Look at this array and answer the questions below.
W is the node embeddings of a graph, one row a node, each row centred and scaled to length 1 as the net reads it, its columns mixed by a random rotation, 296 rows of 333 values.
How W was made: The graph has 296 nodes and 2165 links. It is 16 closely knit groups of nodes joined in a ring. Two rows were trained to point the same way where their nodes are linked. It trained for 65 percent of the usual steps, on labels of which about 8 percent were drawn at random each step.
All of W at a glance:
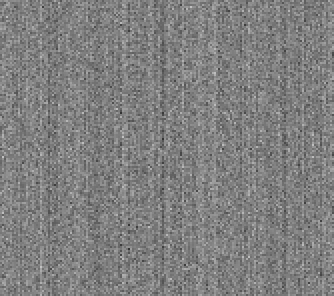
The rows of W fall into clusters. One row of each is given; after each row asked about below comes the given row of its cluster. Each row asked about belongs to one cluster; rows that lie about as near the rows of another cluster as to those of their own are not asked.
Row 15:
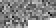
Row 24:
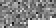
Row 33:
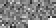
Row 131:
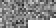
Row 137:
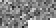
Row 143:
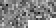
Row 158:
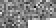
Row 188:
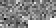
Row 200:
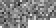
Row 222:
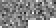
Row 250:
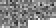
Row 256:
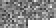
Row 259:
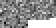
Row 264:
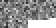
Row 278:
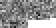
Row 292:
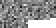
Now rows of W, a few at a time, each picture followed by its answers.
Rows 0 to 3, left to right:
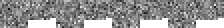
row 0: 250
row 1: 33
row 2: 264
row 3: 15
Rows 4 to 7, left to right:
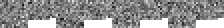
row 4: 33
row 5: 188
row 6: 15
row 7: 15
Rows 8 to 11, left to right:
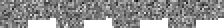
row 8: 200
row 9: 24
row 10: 222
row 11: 256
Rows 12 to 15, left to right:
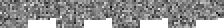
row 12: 200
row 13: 259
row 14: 158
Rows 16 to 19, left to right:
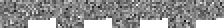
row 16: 222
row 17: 33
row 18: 200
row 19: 264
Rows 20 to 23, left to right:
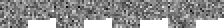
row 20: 259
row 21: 264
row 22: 256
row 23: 278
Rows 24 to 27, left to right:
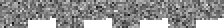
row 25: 143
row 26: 278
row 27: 250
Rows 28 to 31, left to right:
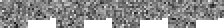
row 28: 278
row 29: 131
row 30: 256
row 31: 188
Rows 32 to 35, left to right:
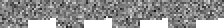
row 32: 256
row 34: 250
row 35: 158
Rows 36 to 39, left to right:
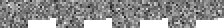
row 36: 158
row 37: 259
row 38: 264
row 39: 15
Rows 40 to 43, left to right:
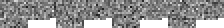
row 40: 259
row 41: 250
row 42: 137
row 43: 200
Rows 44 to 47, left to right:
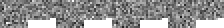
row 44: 15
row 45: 188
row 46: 259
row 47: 264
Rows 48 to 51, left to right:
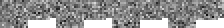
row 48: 143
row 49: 15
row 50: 131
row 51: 278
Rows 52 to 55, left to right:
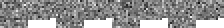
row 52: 200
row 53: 250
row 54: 256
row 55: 33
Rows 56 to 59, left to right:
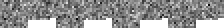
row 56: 200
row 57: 137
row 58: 33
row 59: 250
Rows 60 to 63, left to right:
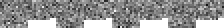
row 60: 15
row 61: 278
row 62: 278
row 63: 222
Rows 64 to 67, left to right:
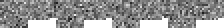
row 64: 259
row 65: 292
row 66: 24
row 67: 256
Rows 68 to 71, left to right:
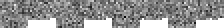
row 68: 278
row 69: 131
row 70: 137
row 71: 250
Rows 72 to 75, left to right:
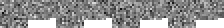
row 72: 200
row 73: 15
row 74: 250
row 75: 15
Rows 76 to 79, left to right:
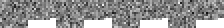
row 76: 256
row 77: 15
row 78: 250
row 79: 143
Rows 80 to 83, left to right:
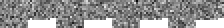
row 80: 137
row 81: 131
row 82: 222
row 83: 278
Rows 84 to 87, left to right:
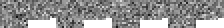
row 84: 24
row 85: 278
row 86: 131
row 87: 256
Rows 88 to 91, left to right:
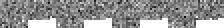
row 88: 33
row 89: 143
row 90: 200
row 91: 250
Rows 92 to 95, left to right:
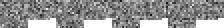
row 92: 158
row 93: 278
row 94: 259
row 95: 200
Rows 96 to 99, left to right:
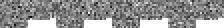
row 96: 137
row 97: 222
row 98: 200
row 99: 222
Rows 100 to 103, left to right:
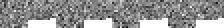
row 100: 33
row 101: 188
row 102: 278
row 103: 200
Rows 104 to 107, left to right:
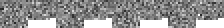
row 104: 15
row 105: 24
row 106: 15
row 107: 200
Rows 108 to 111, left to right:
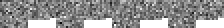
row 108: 264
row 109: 259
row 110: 33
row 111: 222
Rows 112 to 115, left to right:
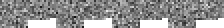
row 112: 143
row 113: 143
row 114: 131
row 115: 250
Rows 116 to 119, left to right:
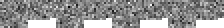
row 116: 278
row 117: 292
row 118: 250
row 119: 15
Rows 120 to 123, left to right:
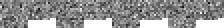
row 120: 292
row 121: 200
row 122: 137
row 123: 222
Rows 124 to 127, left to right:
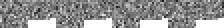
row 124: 292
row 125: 15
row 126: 24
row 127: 259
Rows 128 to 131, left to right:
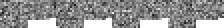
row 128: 259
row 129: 200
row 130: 158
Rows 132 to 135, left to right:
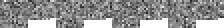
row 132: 256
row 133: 259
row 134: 256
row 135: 143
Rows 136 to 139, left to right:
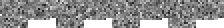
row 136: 188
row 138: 131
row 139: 143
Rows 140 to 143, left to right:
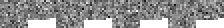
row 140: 158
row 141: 264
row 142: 24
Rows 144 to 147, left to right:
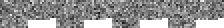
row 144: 143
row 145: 143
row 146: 278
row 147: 137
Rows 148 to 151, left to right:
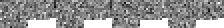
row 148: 259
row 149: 259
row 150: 256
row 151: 222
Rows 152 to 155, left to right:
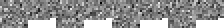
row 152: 292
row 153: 137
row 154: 292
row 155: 33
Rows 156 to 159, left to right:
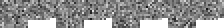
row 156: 143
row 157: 256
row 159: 188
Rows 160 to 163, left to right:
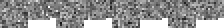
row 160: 131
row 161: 259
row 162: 131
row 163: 200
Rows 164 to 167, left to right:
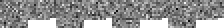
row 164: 259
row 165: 222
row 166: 200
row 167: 250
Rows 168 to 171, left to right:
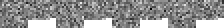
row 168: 158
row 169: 15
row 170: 200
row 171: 158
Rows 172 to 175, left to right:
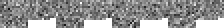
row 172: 250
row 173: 188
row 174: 188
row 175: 137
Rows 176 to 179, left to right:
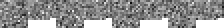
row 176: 131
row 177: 259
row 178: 24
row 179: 259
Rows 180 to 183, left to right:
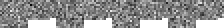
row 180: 158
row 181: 200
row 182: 131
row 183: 264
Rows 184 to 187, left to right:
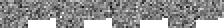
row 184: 292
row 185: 259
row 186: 33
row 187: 137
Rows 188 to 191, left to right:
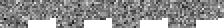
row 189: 131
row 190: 137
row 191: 256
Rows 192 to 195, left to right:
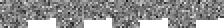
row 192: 278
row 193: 278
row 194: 278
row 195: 33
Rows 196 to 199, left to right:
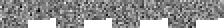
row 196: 292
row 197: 33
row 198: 15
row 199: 188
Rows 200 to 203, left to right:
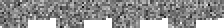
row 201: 24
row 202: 264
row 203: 250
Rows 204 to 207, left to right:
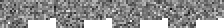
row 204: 259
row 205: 158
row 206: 131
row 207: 137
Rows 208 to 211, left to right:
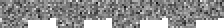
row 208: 292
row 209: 222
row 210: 137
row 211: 250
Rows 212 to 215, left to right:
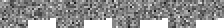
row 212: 256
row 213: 256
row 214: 250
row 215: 264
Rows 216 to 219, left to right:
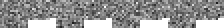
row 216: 158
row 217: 131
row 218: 188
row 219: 292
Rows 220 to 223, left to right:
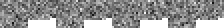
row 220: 24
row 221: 143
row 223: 137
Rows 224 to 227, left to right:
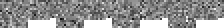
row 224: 264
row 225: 188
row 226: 137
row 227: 158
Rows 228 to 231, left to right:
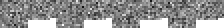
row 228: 158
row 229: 222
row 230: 143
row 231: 200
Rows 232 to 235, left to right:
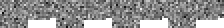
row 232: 200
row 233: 259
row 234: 33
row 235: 24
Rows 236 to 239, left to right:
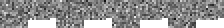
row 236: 137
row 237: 256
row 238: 33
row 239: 188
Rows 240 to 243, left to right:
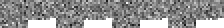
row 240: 222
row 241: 137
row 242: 256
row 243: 250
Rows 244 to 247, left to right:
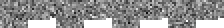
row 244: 24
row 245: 143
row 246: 143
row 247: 131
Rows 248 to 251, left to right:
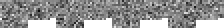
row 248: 292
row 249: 188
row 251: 24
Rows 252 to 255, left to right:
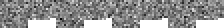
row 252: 158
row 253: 188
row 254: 33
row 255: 143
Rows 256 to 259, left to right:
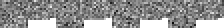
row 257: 158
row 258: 200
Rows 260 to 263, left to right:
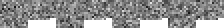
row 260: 250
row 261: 158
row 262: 158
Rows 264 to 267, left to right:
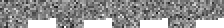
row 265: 278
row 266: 264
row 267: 137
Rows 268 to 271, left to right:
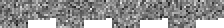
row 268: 250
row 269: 256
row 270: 33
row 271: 137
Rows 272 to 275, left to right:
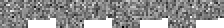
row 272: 158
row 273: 24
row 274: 259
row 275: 33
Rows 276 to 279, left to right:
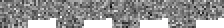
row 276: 264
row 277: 259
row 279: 222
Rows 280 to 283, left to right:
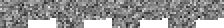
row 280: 131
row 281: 278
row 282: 137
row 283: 137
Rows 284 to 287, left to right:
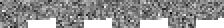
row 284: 278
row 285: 131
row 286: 264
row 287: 200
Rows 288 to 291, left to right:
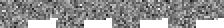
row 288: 278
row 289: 292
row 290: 158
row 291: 143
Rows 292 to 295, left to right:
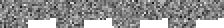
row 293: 256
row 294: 222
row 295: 137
